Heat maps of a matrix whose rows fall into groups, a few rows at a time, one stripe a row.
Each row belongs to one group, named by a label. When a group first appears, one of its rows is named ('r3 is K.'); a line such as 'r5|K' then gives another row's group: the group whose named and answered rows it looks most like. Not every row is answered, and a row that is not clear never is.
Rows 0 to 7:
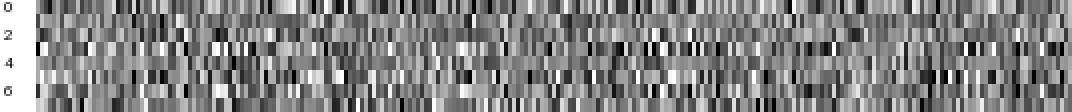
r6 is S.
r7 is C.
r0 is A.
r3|S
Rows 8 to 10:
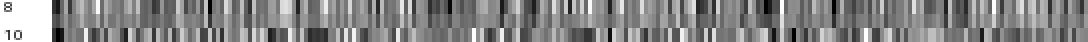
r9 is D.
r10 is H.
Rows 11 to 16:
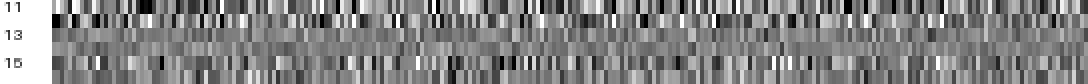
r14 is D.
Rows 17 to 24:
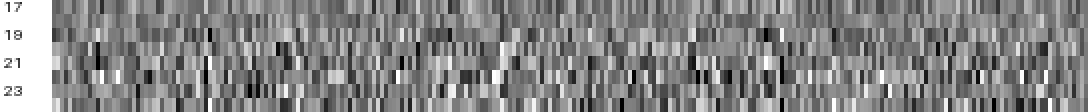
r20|C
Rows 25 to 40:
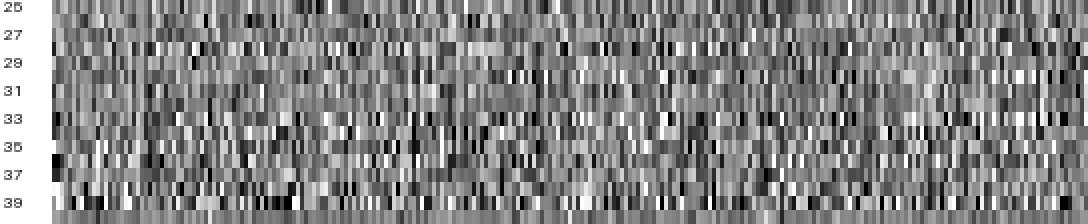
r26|C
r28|S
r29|A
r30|D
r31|S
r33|D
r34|C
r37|D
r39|S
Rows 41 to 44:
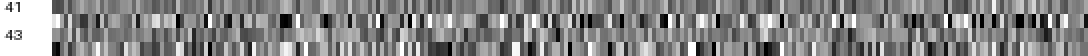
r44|D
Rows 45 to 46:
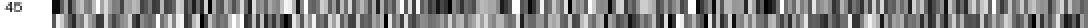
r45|D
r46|S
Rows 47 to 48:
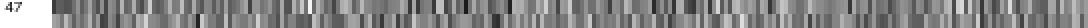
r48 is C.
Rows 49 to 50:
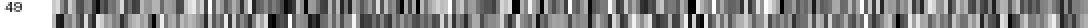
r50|H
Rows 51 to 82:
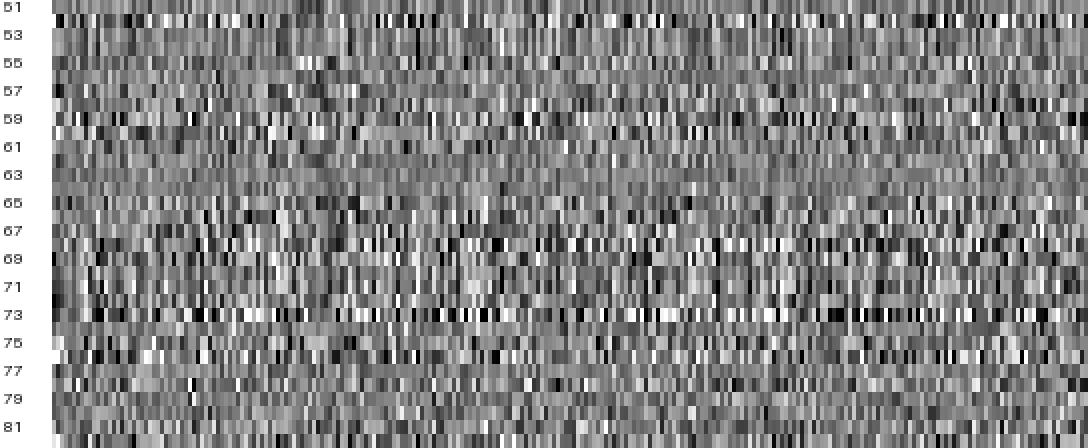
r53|C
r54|C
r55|A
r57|H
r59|A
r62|H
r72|H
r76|C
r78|A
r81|A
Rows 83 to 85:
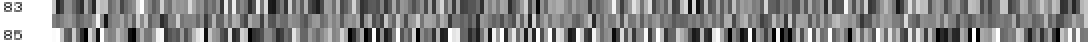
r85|C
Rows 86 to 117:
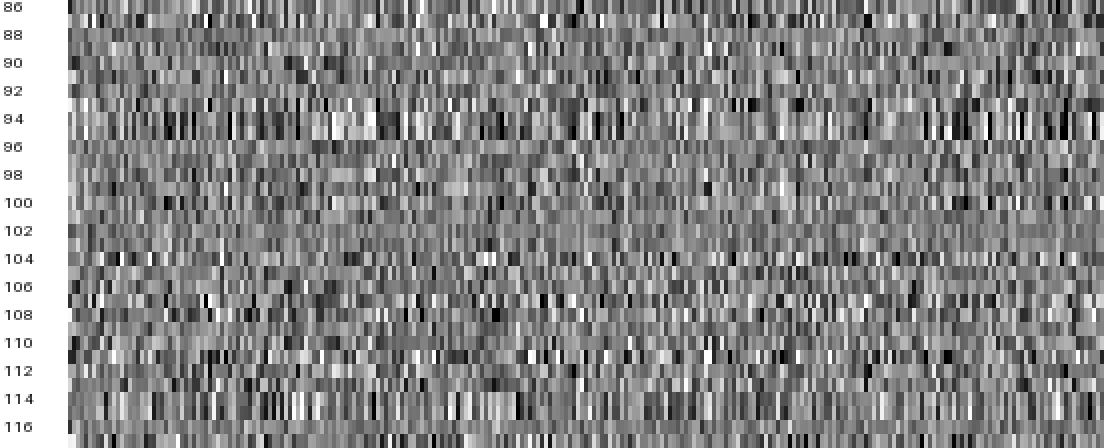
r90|H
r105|C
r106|H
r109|C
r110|H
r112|A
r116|S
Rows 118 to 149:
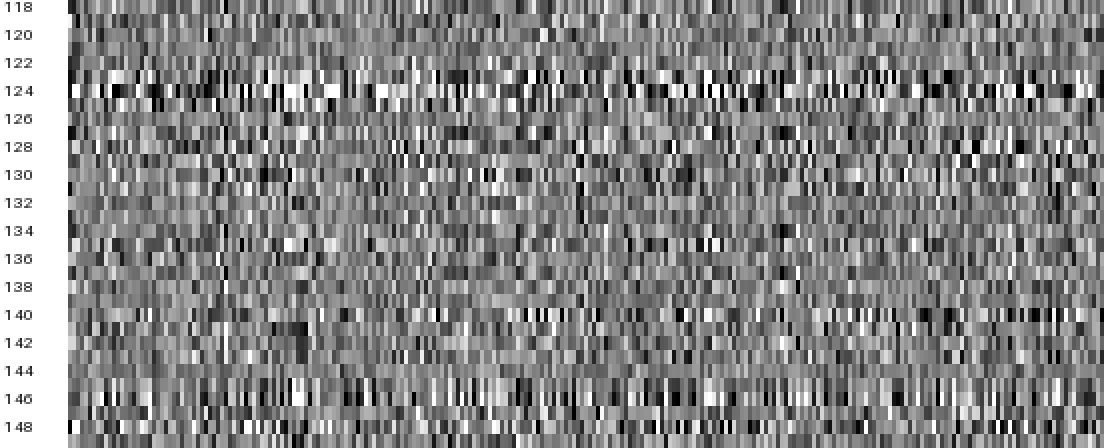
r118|D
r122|H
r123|D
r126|H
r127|D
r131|S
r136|C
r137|D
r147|A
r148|S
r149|C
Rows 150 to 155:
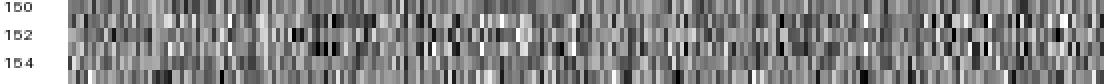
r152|C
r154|S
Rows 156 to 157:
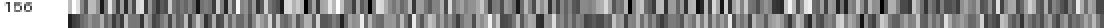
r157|H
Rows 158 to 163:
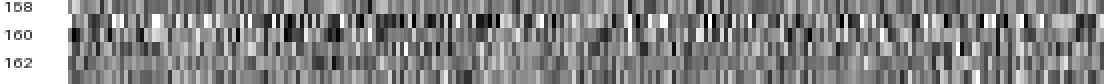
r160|H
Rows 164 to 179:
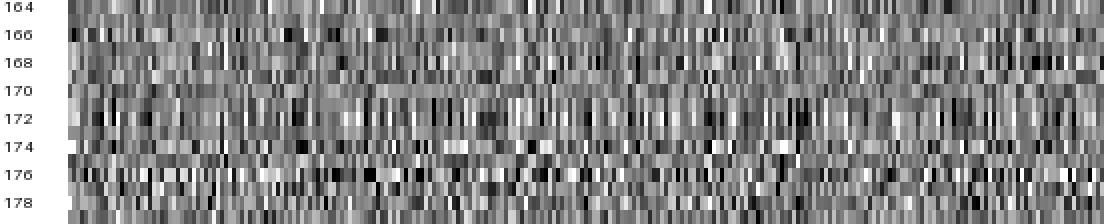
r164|D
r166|H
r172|C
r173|C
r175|D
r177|C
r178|A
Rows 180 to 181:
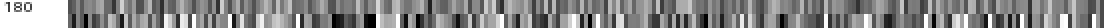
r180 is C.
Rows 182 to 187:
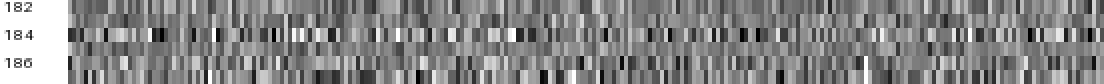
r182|A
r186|S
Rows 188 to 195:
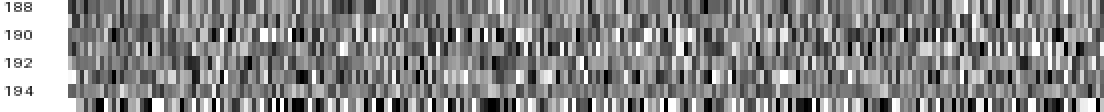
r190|C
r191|D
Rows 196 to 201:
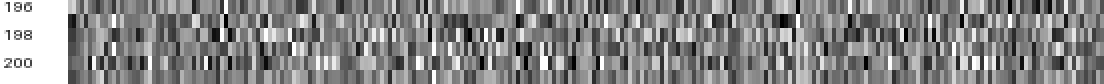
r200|A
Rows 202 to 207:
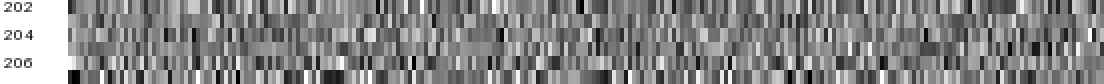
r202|S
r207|H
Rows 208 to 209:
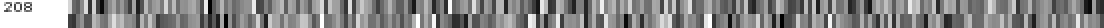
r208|A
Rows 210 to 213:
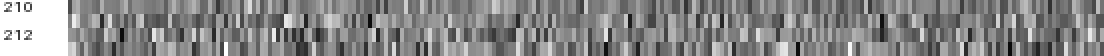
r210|S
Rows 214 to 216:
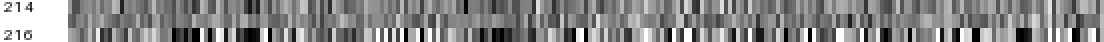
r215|D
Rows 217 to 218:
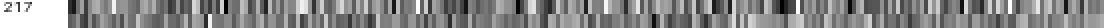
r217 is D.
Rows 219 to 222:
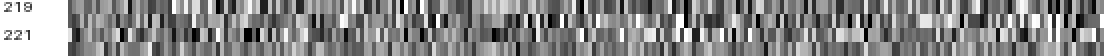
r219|S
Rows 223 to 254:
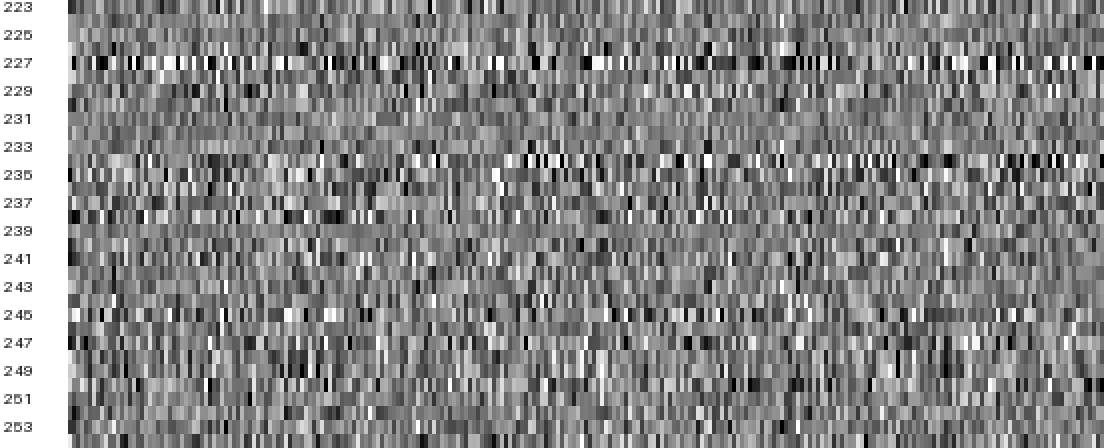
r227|A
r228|C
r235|S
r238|H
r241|H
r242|C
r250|A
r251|A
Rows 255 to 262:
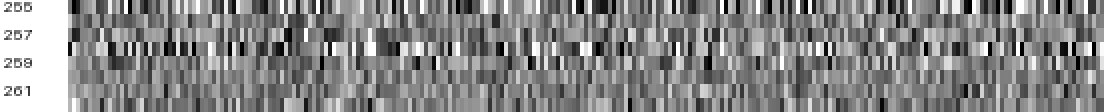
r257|H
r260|C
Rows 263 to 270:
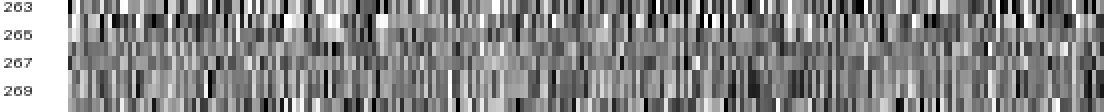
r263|S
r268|A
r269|A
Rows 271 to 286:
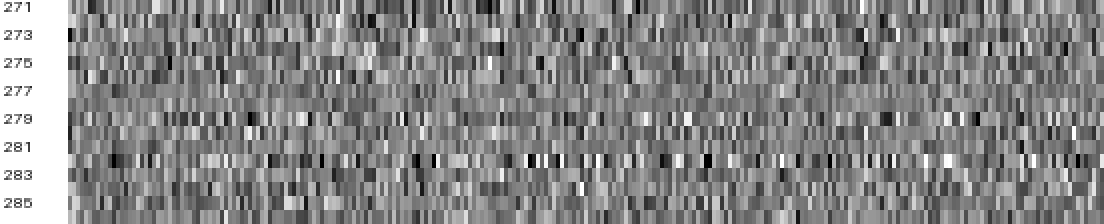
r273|S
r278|A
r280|S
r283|A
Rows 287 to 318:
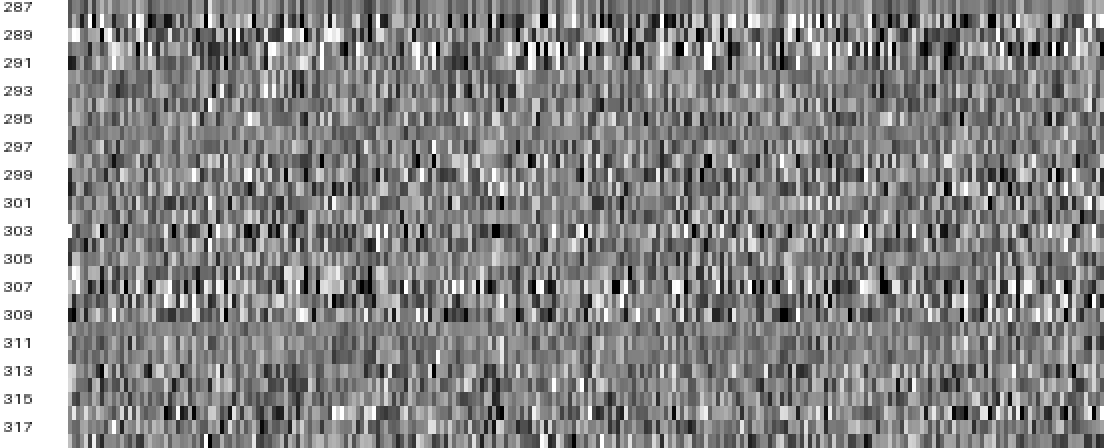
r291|D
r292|C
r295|S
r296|A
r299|S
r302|S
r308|A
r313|C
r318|A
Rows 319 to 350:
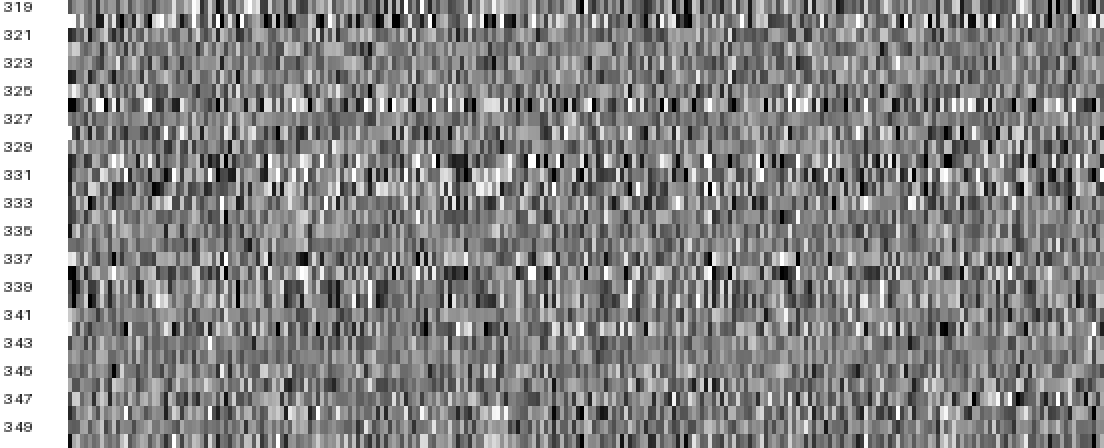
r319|S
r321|H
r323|C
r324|H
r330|D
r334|D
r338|D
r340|H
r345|C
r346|H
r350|S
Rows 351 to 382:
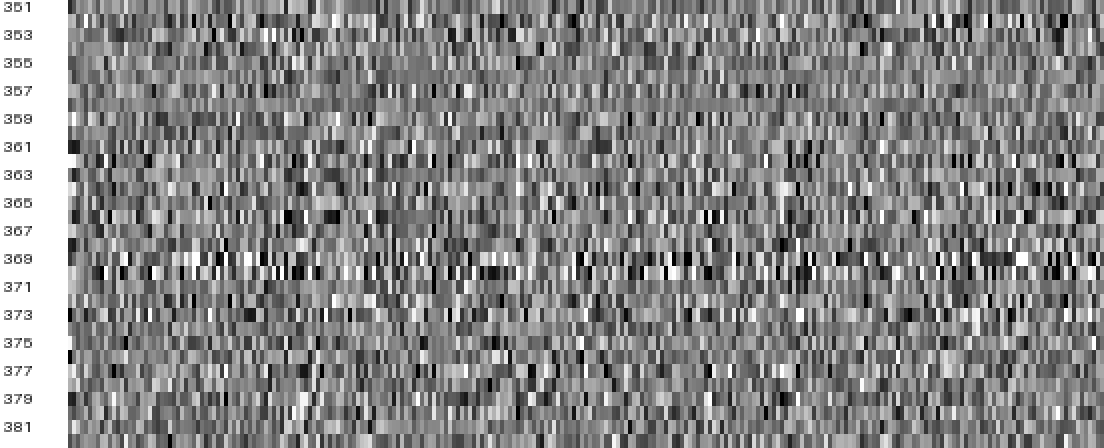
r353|C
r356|H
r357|C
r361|H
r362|C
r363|H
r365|A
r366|H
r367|C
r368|D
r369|S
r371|C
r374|S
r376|S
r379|D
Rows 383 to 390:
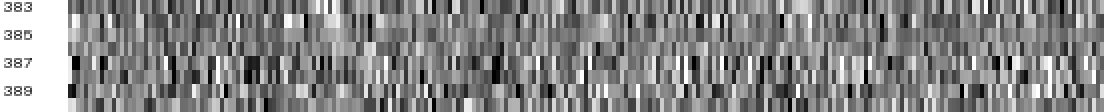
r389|D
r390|C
